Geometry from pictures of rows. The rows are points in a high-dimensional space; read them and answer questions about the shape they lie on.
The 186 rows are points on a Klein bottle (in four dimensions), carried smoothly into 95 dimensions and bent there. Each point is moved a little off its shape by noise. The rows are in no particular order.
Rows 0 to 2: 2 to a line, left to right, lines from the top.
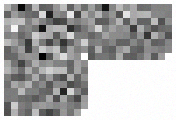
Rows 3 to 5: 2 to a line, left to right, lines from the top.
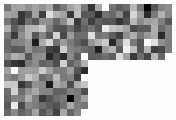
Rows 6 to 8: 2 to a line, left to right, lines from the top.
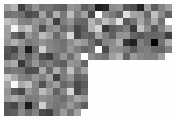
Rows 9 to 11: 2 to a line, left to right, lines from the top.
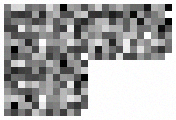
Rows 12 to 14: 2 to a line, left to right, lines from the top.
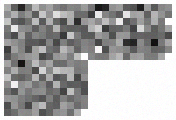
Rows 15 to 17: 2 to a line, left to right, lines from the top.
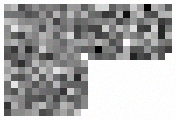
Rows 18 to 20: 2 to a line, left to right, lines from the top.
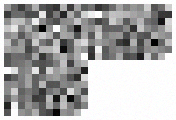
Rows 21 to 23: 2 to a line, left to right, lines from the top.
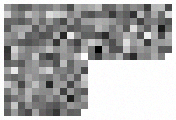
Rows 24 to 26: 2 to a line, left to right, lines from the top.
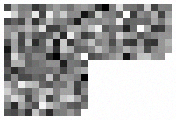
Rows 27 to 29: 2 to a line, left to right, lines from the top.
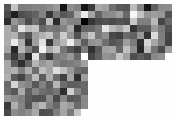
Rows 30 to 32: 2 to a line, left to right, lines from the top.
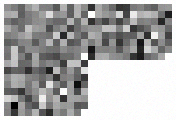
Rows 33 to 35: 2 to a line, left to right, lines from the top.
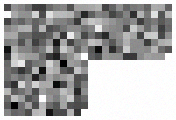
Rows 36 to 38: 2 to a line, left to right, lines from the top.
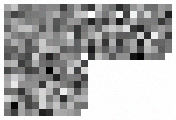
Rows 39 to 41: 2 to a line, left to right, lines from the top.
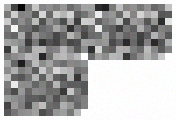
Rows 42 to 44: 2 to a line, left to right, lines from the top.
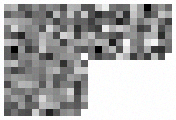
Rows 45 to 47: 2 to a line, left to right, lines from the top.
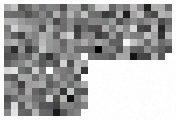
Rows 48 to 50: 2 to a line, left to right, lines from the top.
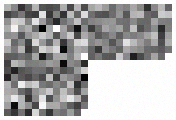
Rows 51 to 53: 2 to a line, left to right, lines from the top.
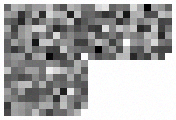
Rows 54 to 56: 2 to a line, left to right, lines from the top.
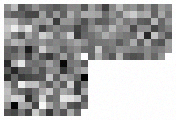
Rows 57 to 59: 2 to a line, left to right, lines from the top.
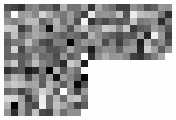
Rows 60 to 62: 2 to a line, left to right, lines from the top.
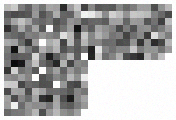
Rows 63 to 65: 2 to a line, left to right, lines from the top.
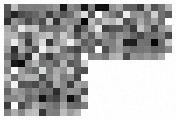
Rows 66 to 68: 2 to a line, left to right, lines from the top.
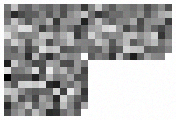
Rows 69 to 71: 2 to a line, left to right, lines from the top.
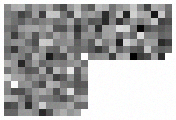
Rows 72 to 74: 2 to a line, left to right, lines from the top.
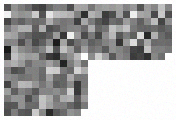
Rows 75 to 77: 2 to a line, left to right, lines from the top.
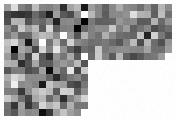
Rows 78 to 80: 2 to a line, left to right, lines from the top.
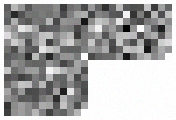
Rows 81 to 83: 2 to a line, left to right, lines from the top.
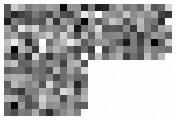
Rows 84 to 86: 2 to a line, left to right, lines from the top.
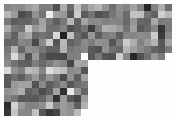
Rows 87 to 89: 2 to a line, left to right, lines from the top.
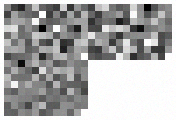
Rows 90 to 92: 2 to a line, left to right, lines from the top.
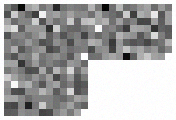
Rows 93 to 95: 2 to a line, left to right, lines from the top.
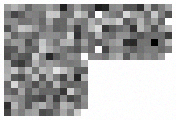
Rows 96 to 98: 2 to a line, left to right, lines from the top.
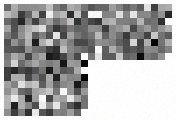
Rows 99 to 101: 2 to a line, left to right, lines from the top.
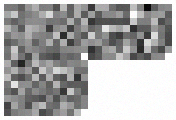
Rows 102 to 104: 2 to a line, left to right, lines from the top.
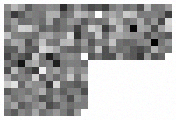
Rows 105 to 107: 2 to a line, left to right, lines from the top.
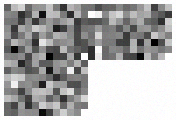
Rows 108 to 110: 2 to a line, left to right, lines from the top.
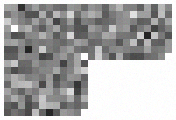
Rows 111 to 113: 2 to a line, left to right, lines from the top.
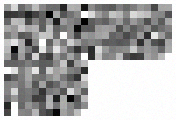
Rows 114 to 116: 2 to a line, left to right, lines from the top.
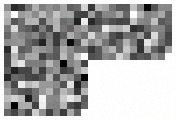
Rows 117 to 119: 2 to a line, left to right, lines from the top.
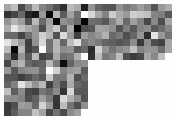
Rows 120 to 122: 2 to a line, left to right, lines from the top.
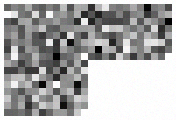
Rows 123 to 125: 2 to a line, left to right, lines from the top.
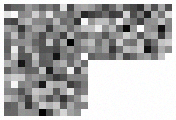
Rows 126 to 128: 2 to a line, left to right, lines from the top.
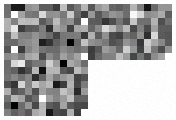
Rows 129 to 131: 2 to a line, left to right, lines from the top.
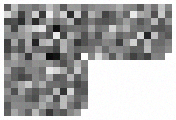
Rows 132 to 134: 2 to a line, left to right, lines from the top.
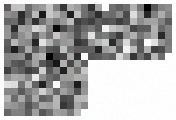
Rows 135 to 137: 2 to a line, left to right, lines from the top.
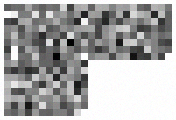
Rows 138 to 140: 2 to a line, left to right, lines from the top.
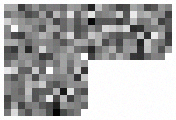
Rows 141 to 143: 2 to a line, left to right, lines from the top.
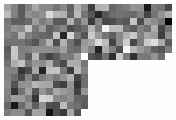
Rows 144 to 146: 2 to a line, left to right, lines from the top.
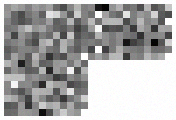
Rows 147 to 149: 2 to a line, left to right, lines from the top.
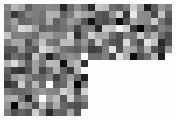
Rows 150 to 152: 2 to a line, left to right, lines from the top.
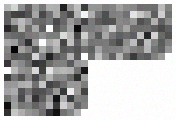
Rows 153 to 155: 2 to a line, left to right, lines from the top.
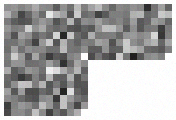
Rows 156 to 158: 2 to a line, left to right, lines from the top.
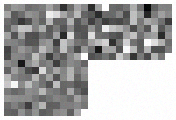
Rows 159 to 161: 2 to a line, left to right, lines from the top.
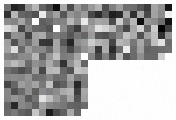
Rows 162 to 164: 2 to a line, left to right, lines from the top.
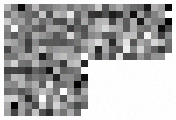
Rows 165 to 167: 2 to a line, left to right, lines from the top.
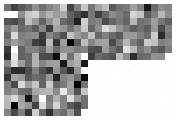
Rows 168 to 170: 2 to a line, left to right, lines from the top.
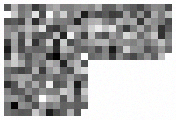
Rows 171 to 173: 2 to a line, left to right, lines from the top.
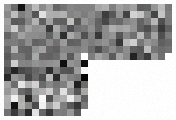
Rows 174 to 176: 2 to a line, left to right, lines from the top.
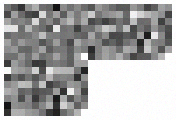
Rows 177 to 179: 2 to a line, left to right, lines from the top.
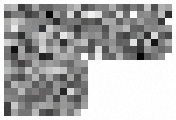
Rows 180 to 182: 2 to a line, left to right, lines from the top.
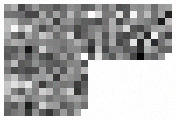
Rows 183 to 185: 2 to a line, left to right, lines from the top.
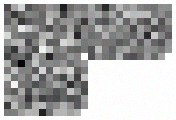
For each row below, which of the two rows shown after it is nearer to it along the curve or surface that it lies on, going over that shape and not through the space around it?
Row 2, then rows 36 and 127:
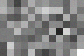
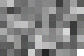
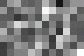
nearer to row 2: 127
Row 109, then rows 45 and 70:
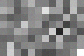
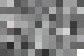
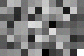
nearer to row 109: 70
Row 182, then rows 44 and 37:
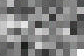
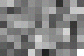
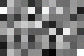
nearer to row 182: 44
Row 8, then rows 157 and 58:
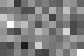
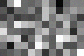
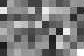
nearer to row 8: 157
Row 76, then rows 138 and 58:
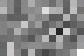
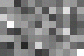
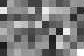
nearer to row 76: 58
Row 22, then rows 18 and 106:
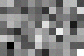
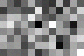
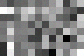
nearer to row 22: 18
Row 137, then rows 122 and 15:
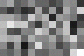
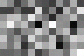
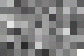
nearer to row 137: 122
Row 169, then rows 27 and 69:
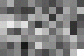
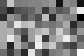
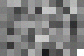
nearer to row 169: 27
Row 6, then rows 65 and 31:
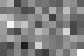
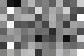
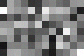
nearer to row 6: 65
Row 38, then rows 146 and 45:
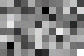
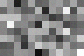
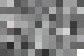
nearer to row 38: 146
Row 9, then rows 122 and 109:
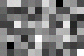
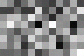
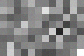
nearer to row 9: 109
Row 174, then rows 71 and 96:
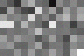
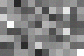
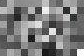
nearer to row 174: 71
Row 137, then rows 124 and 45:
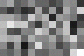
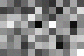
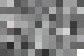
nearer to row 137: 124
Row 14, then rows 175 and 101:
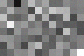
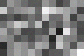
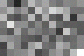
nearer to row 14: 101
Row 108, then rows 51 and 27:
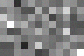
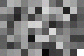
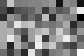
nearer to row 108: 27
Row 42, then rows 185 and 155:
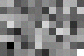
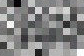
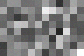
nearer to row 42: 185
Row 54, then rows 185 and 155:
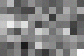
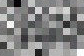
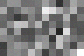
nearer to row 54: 185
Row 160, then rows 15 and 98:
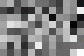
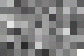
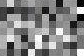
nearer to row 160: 98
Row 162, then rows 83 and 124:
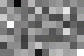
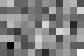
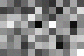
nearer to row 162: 83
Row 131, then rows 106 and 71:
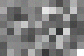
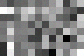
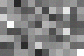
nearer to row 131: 106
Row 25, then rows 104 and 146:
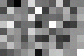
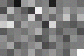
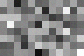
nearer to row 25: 146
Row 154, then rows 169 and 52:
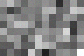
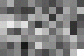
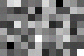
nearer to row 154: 169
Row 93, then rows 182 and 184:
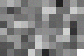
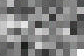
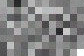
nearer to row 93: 182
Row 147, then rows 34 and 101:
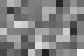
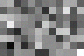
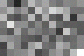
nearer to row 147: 34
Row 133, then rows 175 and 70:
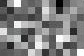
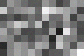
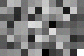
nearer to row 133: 175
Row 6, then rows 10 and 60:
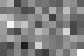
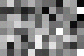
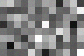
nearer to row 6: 60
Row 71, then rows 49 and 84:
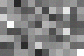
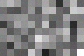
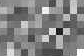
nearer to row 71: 49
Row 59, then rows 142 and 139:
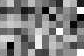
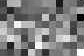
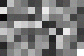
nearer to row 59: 142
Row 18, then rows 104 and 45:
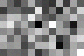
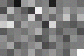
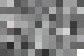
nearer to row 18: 104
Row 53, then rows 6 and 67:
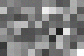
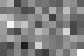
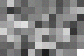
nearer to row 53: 67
